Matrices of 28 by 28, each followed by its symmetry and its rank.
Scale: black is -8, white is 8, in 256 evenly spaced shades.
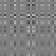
neither, rank one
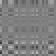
neither, rank one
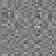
neither, rank three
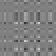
neither, rank one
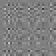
antisymmetric, rank two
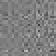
neither, rank three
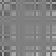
symmetric, rank one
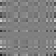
neither, rank one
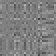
neither, rank three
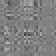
neither, rank three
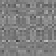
neither, rank three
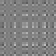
symmetric, rank one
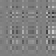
neither, rank one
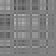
symmetric, rank one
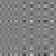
neither, rank one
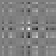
symmetric, rank one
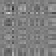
antisymmetric, rank two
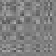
antisymmetric, rank two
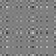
symmetric, rank one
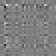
antisymmetric, rank two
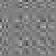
antisymmetric, rank two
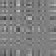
antisymmetric, rank two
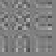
antisymmetric, rank two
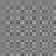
symmetric, rank one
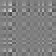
symmetric, rank one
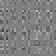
neither, rank three
